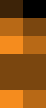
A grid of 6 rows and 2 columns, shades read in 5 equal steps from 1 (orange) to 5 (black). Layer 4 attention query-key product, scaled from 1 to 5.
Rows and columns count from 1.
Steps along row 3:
up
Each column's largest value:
4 5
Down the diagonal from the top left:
4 3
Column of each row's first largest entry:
2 2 2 1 1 2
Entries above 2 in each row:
2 1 0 2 2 0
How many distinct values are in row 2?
2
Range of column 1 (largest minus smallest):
3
